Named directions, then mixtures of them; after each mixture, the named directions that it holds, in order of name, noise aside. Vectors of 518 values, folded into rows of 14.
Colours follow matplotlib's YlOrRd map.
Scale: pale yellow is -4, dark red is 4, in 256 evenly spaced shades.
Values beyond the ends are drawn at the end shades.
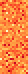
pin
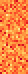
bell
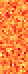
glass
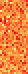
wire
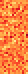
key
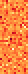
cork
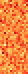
bell, glass, wire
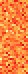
bell, pin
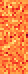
key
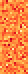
cork, pin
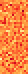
key, pin, wire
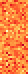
bell, pin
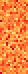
bell, cork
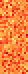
glass, key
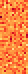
cork, key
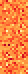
cork, pin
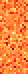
bell, cork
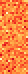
cork, glass, pin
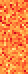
bell, cork, wire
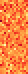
bell, wire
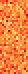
wire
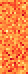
glass, pin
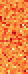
cork, wire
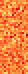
key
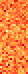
bell, pin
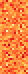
cork, pin
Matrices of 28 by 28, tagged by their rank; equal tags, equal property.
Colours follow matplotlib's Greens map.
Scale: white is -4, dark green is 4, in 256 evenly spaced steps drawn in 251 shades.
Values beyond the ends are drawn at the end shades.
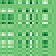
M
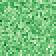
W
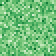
W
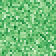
W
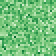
W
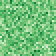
W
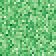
W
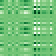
M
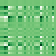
M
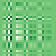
M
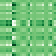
M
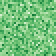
W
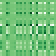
M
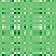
M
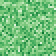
W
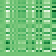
M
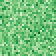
W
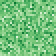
W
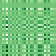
M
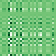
M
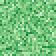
W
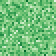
W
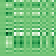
M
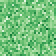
W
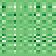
M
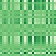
M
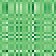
M
